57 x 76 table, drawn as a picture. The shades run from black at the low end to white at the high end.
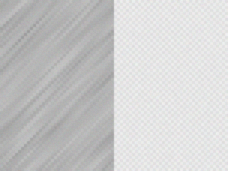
It is made of 1 by 2 panels. Panel 1,1: high, slanting up to the right, faint in contrast. Panel 1,2: very high, checkered, faint in contrast.
